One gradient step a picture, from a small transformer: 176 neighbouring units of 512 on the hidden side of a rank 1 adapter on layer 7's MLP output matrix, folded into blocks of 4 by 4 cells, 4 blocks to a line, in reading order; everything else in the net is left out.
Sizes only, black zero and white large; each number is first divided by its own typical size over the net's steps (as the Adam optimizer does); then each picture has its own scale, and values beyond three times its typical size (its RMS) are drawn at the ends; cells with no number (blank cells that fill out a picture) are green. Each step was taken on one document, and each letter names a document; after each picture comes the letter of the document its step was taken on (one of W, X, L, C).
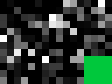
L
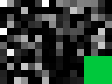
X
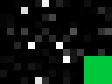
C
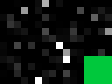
C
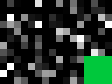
X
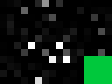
C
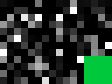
L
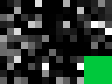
L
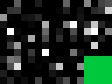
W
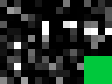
W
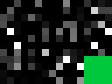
W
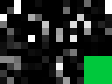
W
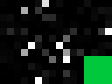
C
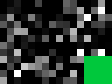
L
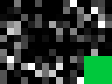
L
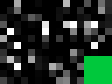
W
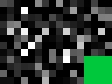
X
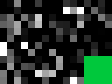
L
